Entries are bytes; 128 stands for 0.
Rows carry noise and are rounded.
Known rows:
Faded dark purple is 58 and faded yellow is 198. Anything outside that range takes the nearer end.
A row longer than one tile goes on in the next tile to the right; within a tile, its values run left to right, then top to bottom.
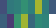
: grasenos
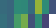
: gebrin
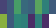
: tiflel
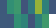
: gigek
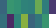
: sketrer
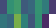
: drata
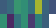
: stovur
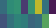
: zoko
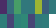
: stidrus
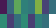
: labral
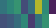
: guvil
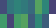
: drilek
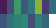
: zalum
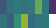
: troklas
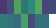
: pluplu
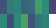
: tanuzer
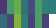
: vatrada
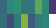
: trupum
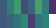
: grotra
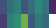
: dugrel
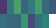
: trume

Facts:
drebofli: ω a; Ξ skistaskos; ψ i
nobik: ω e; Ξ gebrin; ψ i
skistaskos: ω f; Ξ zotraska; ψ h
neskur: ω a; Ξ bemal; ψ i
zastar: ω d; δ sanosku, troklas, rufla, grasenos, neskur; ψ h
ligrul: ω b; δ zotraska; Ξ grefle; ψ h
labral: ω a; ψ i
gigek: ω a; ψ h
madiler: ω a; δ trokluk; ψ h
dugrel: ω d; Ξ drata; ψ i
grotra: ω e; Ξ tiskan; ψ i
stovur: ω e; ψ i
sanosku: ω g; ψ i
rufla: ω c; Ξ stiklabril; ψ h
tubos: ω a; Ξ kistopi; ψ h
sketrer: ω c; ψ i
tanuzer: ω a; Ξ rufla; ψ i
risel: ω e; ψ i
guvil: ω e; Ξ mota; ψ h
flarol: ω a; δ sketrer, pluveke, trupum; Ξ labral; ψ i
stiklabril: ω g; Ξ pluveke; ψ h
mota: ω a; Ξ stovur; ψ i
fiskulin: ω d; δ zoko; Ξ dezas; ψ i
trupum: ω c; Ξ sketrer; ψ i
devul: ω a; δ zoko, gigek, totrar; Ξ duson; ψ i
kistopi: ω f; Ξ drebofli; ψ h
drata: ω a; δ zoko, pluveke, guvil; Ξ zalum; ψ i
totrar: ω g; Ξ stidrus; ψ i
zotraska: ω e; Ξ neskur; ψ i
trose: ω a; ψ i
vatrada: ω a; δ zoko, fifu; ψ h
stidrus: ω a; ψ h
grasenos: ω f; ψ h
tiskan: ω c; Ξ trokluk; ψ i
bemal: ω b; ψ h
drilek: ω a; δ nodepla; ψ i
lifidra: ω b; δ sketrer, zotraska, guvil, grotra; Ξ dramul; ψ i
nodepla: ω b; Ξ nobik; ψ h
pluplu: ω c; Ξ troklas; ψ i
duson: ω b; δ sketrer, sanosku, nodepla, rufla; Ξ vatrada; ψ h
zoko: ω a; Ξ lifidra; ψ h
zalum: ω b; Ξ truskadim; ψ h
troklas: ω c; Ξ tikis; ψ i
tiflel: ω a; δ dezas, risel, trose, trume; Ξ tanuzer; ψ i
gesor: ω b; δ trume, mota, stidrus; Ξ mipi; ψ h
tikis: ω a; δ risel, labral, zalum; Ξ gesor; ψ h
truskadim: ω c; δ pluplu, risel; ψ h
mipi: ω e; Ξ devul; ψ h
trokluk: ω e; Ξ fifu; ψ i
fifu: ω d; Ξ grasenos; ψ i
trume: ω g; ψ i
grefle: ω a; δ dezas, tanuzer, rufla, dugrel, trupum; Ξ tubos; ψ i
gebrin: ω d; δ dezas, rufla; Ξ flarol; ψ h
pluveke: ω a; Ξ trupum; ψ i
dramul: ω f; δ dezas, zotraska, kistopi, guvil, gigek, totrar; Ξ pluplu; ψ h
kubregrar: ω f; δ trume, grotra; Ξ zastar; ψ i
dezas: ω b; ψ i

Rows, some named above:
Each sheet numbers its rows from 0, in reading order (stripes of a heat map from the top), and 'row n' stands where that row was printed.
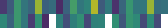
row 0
gesor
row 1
stidrus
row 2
madiler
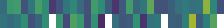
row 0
totrar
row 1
grefle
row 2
risel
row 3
rufla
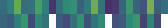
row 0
fifu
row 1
zotraska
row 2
mipi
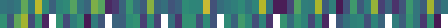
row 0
zastar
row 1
fiskulin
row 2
mipi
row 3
bemal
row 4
lifidra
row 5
tikis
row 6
zalum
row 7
gesor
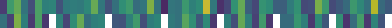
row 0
vatrada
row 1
neskur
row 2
zotraska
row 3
dramul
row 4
devul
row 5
ligrul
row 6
stovur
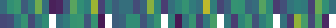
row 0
zotraska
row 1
truskadim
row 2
nodepla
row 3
dezas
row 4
pluveke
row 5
duson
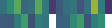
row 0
fifu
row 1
nodepla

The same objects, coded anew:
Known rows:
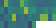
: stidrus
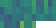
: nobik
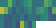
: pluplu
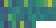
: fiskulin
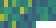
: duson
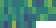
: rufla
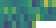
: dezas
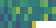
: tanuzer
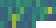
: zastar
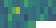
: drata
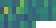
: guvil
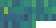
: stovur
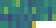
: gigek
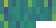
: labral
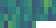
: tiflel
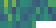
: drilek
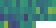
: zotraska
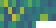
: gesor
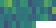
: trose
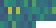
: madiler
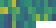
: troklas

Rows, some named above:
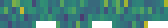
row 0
dramul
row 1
devul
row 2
nodepla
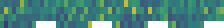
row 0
guvil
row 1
tanuzer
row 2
ligrul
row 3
zotraska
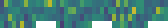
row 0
fiskulin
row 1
drata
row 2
tikis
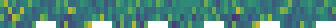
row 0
gesor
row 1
pluveke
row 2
zoko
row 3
zalum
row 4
pluveke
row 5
pluplu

